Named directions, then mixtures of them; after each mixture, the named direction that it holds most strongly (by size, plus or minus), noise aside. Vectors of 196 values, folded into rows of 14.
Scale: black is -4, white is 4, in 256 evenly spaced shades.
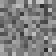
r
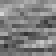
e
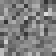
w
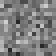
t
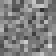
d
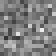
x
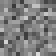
w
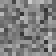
r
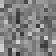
t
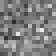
x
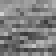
e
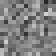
w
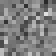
w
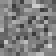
d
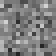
t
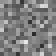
d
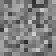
d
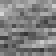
e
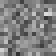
w
